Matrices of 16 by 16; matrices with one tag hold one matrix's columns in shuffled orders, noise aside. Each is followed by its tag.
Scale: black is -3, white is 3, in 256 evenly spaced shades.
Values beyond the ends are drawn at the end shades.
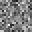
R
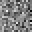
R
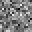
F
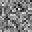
F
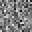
R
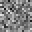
F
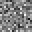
F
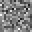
F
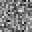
R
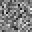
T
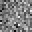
R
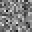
R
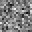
T
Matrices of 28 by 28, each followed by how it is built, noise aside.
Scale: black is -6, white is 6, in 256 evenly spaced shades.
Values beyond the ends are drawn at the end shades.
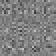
low rank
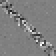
banded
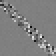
banded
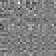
low rank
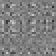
low rank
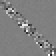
banded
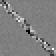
banded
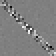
banded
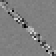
banded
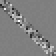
banded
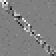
banded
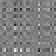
low rank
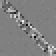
banded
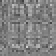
low rank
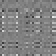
low rank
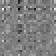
low rank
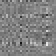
low rank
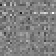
low rank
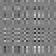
low rank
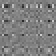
low rank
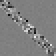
banded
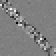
banded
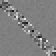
banded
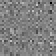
low rank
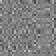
low rank
